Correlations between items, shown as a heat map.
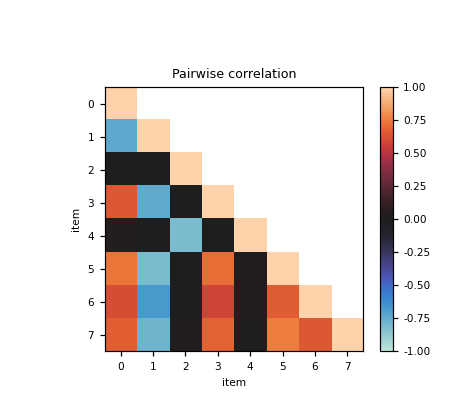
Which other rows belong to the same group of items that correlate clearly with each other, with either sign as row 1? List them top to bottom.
0, 3, 5, 6, 7
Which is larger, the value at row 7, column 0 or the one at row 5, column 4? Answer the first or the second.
the first
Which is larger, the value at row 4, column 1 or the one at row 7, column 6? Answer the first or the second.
the second
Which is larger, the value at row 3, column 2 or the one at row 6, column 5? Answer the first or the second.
the second
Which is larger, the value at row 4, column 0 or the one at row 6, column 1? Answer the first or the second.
the first
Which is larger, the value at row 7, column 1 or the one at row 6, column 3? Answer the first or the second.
the second
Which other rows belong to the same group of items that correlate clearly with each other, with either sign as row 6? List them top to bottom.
0, 1, 3, 5, 7
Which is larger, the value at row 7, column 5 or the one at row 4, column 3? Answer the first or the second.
the first
